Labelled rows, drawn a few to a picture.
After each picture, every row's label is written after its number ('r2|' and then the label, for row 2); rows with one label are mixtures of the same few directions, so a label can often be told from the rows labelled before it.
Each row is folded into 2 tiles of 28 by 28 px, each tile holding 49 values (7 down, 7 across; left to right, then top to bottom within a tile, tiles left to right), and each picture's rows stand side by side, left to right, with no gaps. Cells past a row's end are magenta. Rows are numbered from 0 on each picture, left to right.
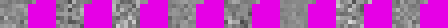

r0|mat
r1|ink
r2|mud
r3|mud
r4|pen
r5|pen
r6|ink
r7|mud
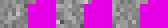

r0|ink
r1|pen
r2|mud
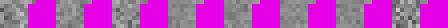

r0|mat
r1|ink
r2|mud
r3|mud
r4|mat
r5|mud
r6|mat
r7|mud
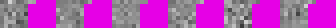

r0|pen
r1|mat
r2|pen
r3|mud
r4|mud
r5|ink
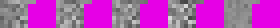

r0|mud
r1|mud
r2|mud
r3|mud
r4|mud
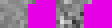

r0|mat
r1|pen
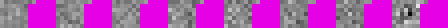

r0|ink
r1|mat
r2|mud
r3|mat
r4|mud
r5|pen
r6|pen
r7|ink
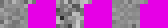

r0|ink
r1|mat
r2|pen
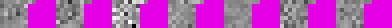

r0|ink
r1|ink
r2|pen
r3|pen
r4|mud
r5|mud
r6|mud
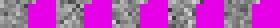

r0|ink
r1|mud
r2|pen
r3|mat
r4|mat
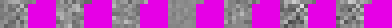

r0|mud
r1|mat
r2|ink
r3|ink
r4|ink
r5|mud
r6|mud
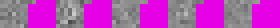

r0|pen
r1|ink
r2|pen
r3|ink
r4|mat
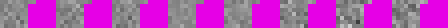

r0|mud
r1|mud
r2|mud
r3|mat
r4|mat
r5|pen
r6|mat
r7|mat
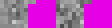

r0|ink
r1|mud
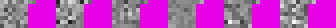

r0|mud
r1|ink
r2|ink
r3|mat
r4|pen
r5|ink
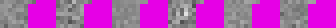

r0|mat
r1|ink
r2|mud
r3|ink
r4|pen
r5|mat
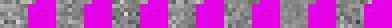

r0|pen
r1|ink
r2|pen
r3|pen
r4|mud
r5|ink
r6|mat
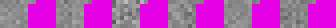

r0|pen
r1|pen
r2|ink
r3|mat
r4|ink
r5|pen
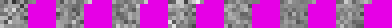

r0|mud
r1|mat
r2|mat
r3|pen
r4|mat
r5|pen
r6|pen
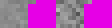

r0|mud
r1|mat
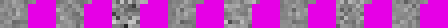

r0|ink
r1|mat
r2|mat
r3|ink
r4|pen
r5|ink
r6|mud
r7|mud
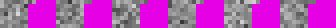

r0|ink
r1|ink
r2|mud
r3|ink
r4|pen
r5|mat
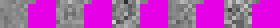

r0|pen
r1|ink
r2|ink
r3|mud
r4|mud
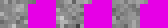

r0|mat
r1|pen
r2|mat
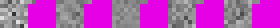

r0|pen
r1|mat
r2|mud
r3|mud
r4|ink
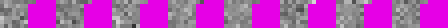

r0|mud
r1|pen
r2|pen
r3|mat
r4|mat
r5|mat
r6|pen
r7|mud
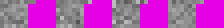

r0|mat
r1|mat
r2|ink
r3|mud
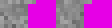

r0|mat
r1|pen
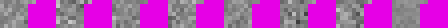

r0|mud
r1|ink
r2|mud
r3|mud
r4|mud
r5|pen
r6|mat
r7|mud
